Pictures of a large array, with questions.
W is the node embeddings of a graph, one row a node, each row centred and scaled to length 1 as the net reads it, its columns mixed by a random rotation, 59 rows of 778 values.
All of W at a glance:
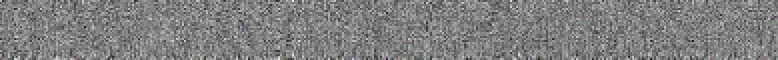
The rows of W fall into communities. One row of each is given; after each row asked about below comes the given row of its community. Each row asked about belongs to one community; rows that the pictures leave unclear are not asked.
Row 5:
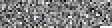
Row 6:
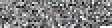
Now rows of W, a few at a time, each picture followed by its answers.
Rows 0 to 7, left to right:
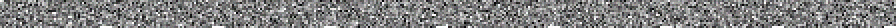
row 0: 5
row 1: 5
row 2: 5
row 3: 5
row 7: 5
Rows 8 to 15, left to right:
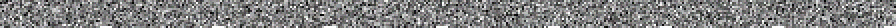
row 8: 5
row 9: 5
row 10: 6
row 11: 6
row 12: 5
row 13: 6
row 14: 6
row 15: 5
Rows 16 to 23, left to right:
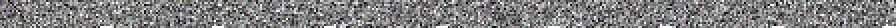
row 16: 5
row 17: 6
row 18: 5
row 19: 6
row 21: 5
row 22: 6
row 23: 6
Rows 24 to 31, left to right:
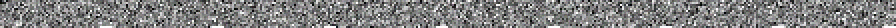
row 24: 5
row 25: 6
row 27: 6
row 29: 6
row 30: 6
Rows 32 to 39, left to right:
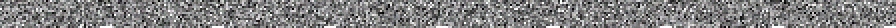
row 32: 6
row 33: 5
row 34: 5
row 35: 6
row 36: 6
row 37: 6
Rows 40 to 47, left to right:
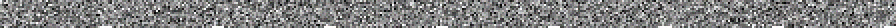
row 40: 6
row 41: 6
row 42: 5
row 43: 5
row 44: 5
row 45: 6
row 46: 6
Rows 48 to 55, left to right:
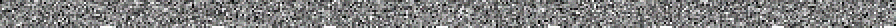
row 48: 5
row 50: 5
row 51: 5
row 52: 5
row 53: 5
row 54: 5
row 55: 5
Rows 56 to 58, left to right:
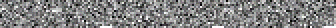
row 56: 5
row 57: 5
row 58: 6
